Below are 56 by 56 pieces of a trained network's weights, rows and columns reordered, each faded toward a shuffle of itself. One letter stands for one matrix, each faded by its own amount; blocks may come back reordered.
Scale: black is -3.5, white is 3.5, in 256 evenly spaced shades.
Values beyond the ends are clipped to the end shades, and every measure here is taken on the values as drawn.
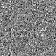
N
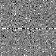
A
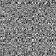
A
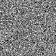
N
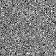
N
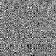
A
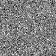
N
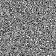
N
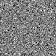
N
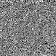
N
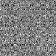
A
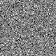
N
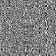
A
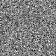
N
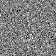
N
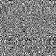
A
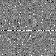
A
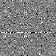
A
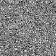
N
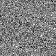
N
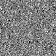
N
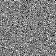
N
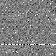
A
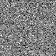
N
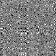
A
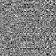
A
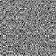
A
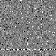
A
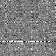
A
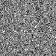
N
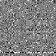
A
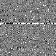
A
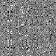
A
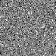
N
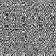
A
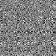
A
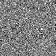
N
